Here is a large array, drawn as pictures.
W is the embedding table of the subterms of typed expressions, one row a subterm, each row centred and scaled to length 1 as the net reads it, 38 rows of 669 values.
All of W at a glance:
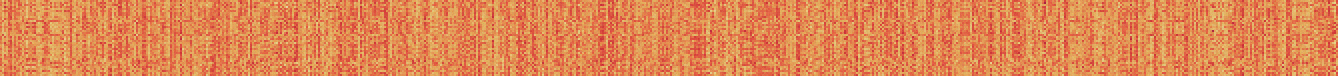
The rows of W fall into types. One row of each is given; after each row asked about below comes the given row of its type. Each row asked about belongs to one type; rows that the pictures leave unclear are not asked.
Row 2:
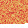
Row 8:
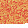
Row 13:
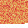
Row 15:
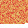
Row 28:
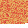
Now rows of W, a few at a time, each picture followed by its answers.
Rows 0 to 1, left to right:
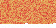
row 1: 2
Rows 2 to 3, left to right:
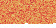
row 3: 28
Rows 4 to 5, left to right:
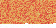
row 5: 28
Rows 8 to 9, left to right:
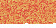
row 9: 28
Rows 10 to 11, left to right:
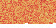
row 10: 8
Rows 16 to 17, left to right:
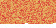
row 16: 15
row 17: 8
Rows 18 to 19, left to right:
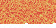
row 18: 2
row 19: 2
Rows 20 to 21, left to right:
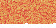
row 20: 8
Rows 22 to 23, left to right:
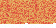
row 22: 28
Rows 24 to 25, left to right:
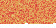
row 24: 2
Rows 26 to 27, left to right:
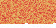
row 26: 15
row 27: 2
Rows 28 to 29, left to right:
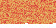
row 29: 13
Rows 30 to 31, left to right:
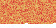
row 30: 8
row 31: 2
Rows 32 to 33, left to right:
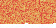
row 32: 13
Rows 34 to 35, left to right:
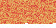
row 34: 28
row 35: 13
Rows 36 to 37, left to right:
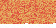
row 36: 28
